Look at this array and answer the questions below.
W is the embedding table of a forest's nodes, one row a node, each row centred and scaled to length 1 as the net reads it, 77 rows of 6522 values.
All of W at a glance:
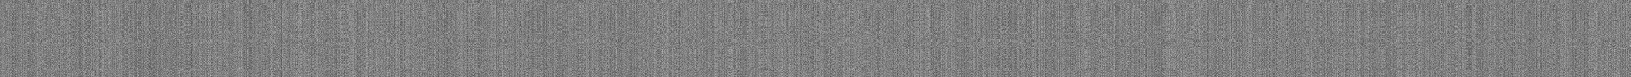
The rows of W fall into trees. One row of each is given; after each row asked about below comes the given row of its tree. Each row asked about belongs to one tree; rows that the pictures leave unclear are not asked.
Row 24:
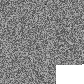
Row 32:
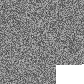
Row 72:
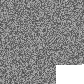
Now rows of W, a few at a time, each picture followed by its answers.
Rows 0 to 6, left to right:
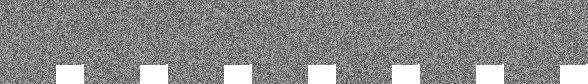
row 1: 24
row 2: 24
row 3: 32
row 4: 72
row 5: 32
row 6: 32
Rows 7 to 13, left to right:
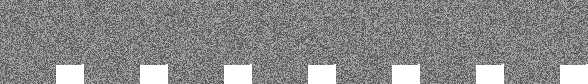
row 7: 32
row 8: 24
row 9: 32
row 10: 24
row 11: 32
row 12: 32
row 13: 24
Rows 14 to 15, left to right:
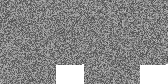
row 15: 32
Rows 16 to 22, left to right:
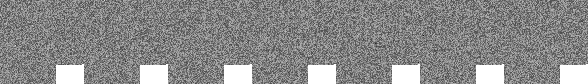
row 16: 24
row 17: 24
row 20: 32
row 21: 24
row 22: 24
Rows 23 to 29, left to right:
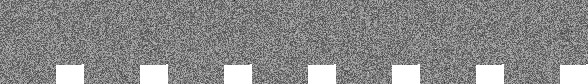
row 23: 24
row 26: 32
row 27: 32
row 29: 24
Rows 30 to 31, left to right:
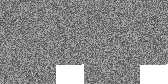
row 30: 24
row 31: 32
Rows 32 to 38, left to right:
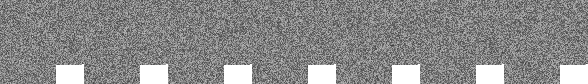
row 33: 72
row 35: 32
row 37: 32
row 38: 24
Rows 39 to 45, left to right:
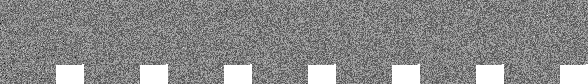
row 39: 72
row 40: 72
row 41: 72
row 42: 32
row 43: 32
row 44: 24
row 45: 32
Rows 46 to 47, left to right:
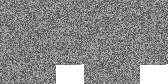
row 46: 72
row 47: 24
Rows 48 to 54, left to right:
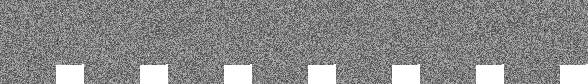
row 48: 32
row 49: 24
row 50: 24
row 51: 24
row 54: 32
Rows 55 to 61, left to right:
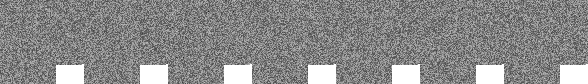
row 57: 72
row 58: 24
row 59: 24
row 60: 24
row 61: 32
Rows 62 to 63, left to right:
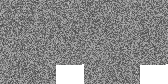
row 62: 24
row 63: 24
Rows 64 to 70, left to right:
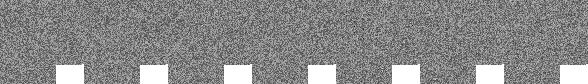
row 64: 32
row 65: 24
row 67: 24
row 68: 32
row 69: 32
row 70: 72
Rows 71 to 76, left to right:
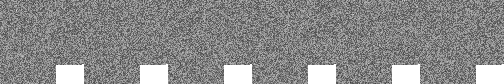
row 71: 24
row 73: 24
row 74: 24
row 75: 72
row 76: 24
